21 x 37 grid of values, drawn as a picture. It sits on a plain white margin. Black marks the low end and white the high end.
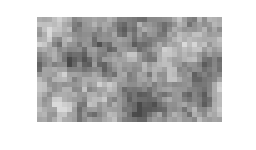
Slope: none. Grain: blotchy. Histogram: bell-shaped. Mirror symmetry: none.
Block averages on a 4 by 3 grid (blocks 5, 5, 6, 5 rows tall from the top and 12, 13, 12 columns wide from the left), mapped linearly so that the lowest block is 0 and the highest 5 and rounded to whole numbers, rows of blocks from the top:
514 / 125 / 422 / 503
